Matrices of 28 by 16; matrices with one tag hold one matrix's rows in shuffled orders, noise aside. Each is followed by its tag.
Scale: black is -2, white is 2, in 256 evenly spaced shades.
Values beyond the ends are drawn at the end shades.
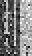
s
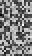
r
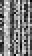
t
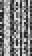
t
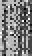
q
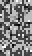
r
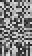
r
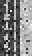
s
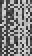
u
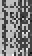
q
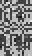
r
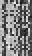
q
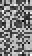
r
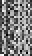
u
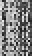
q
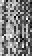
q
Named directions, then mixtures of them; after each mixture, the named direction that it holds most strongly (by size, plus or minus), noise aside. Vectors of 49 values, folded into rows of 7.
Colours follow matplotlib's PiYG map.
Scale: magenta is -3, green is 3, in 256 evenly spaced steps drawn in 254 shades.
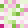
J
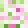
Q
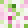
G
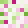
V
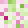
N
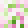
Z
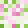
J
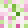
G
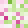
N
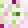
J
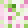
G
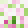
Z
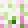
Z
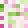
J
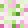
J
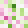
G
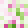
Z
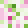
G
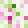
G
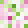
G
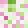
N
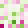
J
